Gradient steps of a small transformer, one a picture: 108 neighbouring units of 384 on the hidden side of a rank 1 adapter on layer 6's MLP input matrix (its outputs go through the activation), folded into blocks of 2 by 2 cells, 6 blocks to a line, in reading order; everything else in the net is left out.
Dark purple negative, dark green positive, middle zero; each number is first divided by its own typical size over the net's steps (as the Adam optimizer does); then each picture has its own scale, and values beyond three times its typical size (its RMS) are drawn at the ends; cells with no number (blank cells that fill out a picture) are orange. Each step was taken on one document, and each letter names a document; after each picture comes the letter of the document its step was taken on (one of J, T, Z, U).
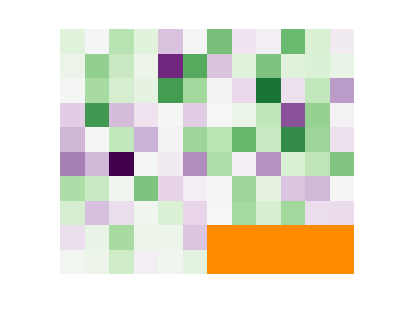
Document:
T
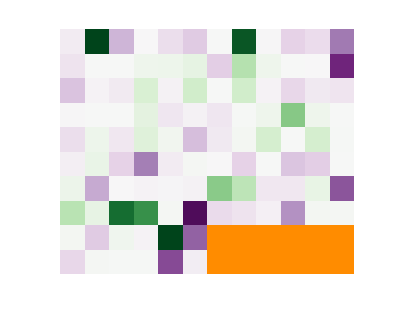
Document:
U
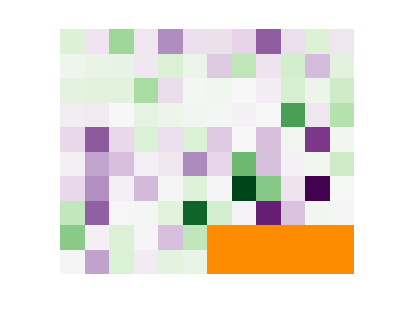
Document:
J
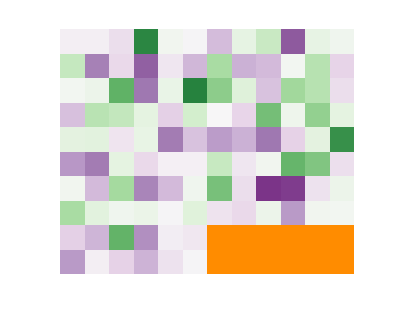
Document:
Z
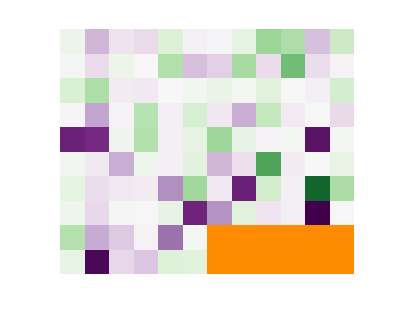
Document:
J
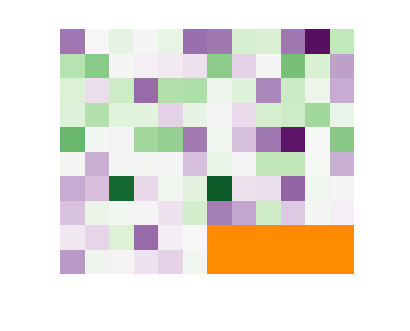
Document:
Z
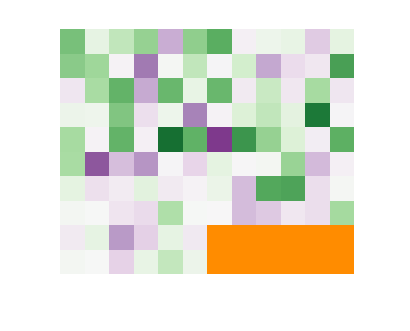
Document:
T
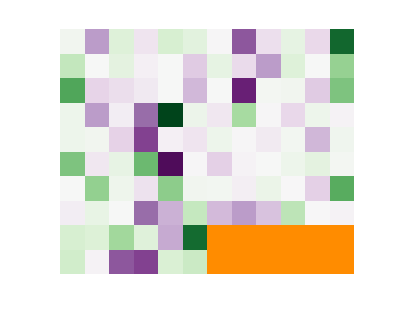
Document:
U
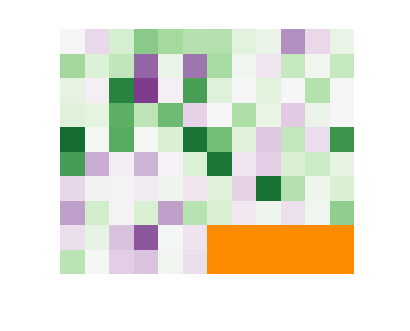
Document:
T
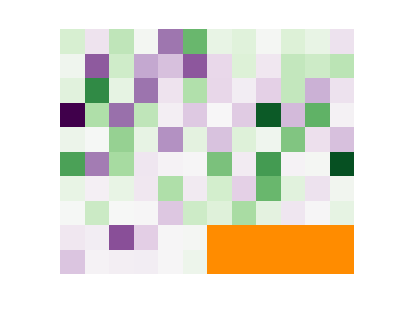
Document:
Z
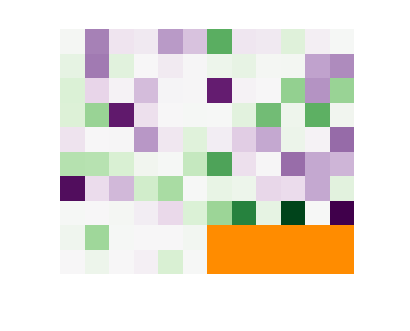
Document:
Z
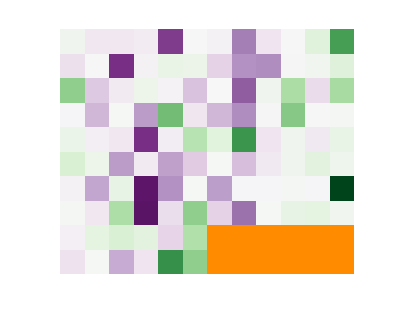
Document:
U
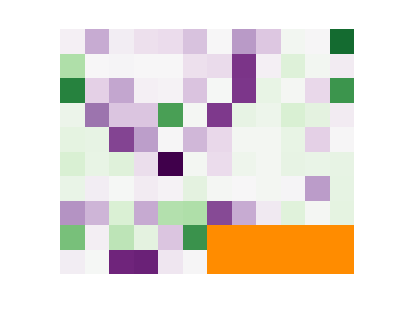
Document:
U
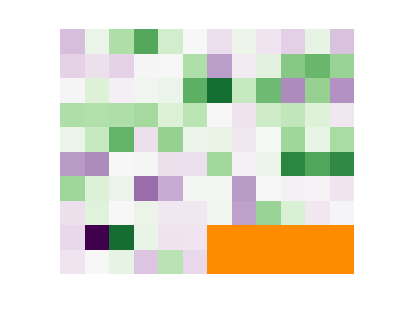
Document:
Z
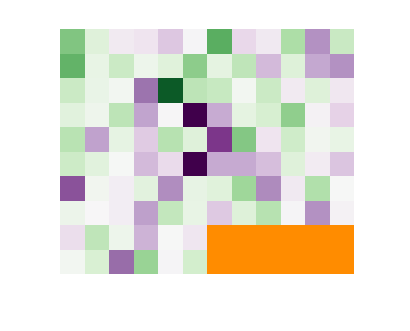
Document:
T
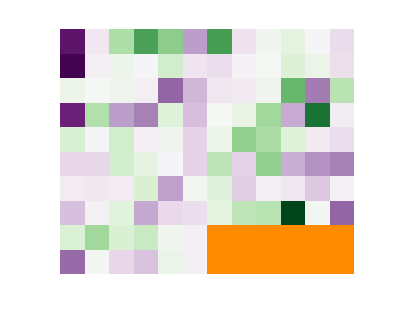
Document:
T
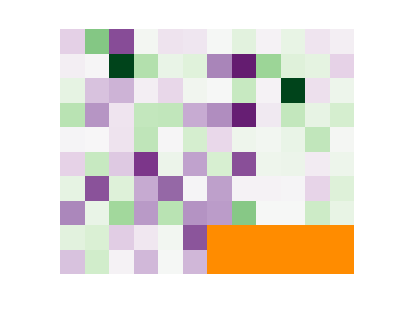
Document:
U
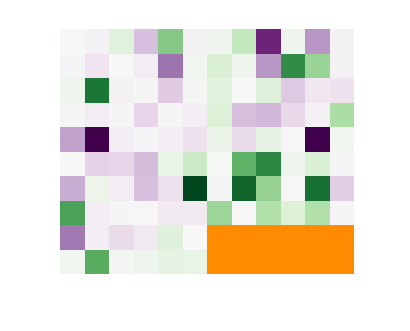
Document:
J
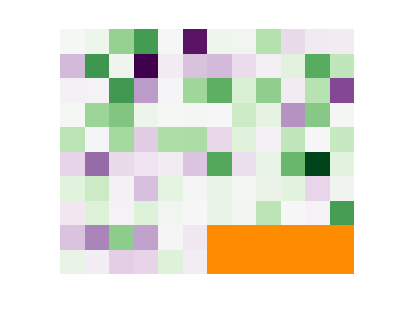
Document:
T
